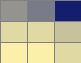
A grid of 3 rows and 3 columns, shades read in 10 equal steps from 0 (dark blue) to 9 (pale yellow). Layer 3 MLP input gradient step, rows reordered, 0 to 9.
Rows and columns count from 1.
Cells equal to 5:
1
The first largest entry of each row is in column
1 1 1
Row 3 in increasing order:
8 9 9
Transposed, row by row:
5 8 9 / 4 8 9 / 0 7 8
